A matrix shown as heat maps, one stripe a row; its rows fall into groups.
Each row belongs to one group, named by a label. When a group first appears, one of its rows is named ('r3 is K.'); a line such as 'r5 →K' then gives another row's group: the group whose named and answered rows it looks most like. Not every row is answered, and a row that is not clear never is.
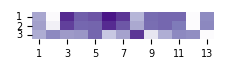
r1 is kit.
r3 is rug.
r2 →kit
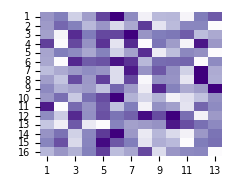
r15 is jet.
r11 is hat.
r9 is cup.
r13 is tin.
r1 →jet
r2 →rug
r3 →kit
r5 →rug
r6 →kit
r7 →hat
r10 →jet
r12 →kit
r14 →jet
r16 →rug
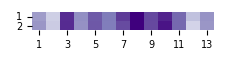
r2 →kit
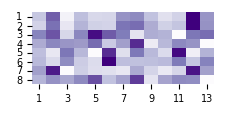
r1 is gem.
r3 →jet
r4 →rug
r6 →tin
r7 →gem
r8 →rug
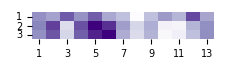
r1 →hat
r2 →jet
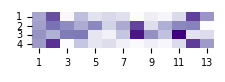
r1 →gem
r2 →rug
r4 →gem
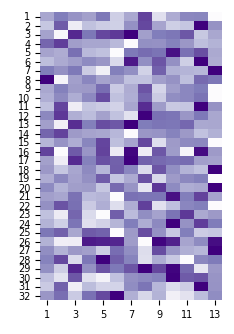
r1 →rug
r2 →gem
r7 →cup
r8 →hat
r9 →rug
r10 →rug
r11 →gem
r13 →kit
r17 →kit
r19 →rug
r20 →cup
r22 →rug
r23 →tin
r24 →tin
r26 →cup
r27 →cup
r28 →jet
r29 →kit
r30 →tin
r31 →gem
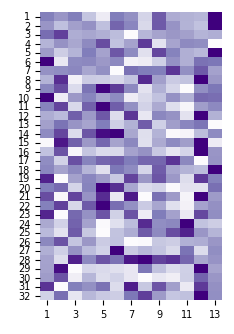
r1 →cup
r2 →cup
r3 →gem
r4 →rug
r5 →cup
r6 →hat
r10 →hat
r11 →jet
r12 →hat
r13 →rug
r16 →gem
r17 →kit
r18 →cup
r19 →hat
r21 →hat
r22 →jet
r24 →tin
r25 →tin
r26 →gem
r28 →kit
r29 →gem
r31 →hat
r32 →gem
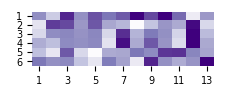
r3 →hat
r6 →cup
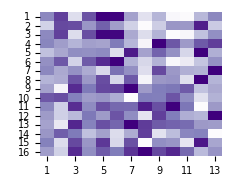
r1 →jet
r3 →jet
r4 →cup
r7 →cup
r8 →hat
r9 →kit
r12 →cup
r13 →kit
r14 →rug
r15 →hat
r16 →kit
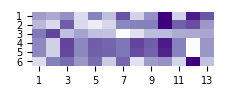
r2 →tin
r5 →kit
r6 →hat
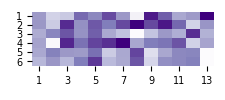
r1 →cup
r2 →kit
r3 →hat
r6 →rug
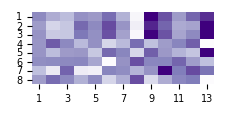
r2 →cup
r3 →cup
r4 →rug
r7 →tin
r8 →rug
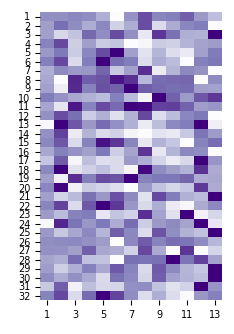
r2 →rug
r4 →gem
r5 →jet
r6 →jet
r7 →rug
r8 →kit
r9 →kit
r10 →cup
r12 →rug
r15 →jet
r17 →gem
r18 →gem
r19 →kit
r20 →gem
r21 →cup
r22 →jet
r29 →cup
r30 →cup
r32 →jet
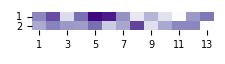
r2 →rug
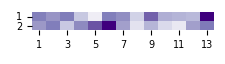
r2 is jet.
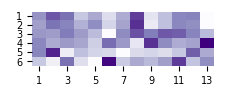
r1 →rug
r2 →rug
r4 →cup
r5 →gem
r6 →tin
